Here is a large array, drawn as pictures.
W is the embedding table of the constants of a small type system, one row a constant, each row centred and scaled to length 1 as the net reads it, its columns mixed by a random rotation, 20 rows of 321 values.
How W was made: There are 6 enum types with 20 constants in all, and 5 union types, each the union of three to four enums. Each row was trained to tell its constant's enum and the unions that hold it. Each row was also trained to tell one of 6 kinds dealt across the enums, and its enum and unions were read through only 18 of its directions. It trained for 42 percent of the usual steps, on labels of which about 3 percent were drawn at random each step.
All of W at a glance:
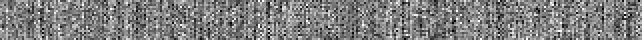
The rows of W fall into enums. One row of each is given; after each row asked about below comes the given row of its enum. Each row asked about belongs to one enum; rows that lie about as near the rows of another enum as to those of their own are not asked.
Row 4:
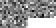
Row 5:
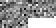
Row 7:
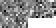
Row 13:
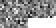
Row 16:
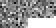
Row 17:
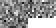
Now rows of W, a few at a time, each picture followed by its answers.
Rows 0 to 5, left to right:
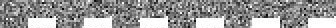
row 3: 16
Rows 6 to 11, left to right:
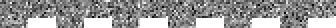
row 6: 13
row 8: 4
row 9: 5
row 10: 13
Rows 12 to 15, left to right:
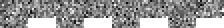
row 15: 17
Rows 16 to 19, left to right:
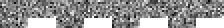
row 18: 16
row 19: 16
